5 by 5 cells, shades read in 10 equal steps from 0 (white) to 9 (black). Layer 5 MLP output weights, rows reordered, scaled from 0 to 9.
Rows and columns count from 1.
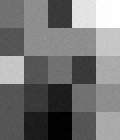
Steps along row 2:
down same same down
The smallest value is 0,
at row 1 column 5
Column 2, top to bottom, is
4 4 6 7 8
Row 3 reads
2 6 5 7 3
